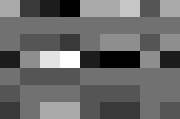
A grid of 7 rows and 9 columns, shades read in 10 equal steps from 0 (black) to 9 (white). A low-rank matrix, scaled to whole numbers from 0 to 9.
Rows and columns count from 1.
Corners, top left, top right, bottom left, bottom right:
6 6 2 3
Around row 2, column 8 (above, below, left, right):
3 3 4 4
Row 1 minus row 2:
2 -2 -3 -4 2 2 3 -1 2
